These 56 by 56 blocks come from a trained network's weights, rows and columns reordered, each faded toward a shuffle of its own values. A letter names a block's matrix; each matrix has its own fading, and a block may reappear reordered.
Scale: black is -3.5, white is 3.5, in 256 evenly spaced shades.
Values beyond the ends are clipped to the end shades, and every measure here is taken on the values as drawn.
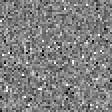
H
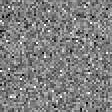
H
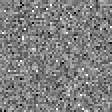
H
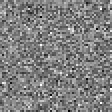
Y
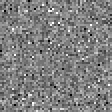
H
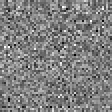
Y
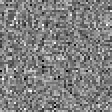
Y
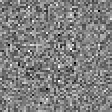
Y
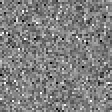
H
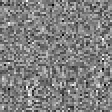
Y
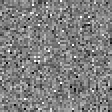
H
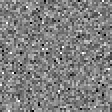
H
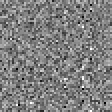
Y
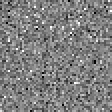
H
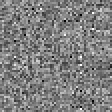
Y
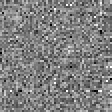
Y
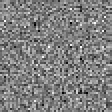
Y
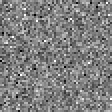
H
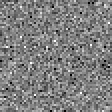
H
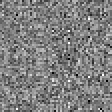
Y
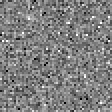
H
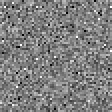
H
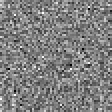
Y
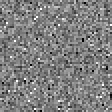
H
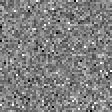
H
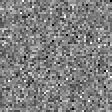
H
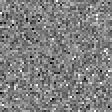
H
